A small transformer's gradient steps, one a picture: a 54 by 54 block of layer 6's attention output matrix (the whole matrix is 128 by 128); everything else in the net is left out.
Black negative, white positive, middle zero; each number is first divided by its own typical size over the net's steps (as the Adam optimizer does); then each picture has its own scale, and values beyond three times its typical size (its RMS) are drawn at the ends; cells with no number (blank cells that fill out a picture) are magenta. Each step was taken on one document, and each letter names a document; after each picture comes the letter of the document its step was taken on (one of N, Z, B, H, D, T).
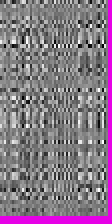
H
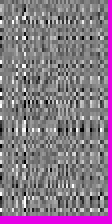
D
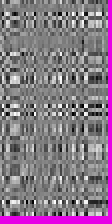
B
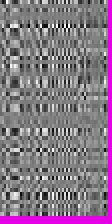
H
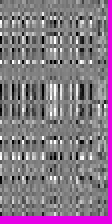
D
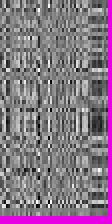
B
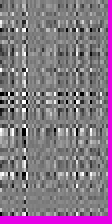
D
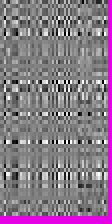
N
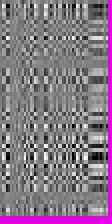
B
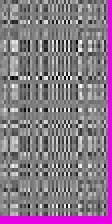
H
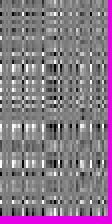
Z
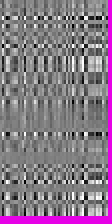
B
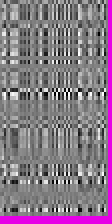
H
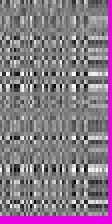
B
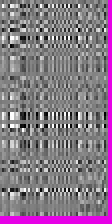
H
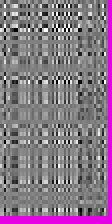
N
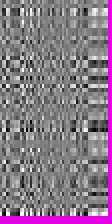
B
